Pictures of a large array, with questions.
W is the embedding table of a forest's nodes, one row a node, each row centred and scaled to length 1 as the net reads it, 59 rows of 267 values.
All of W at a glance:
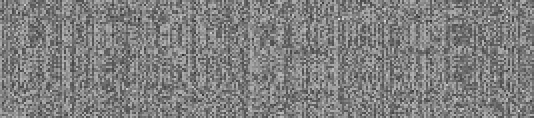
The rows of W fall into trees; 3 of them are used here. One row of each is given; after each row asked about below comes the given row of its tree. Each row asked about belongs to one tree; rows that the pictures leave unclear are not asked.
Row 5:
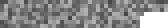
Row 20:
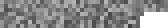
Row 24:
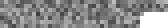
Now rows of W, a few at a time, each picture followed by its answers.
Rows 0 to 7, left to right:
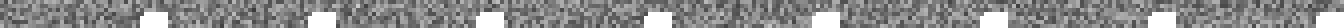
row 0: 20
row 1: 20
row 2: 5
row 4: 24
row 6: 5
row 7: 24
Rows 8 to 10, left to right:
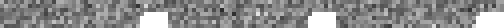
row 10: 24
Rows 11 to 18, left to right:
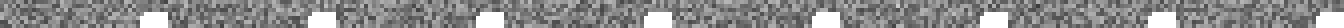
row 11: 5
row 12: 20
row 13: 20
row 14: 20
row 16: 20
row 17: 5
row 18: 20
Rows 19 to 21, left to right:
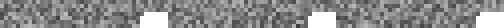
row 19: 20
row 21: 20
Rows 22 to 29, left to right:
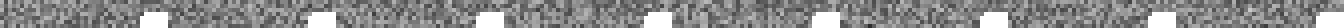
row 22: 20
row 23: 5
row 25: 24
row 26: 24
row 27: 5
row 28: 20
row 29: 24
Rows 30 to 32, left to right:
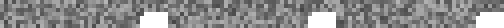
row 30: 20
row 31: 24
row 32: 5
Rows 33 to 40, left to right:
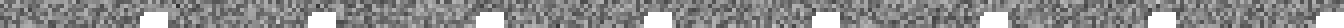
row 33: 20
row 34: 5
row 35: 5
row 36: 20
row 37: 20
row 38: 20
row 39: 20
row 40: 20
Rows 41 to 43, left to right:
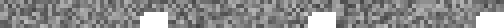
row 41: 5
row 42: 5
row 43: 5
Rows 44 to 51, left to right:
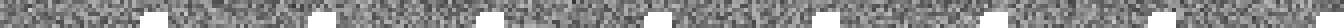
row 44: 5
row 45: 24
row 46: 24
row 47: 20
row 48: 5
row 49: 24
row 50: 24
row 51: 5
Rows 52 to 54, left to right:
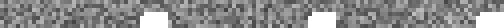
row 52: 20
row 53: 20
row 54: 5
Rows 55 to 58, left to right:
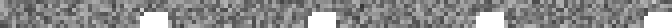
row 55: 5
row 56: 20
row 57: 5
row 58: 20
